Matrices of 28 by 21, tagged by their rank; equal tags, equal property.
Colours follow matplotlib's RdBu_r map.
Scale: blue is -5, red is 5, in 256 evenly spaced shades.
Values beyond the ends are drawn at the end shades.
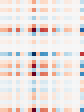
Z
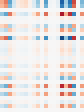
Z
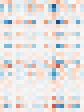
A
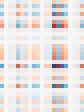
Z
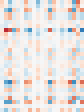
A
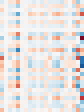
A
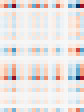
Z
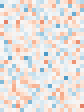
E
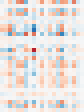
A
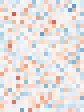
E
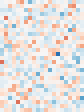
E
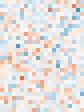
E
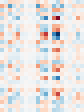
A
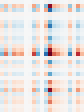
Z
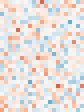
E
